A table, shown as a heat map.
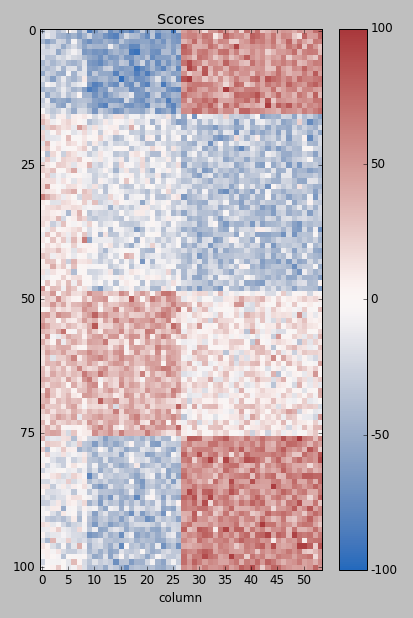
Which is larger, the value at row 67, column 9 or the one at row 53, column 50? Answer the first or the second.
the first
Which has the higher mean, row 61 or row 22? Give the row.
61
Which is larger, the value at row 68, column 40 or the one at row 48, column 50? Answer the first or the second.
the first
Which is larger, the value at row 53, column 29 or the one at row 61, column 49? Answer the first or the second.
the first
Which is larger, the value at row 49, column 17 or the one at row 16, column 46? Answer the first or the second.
the first
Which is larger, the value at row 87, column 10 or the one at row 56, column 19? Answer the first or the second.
the second
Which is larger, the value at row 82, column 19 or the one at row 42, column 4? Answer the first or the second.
the second
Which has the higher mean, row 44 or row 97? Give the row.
97
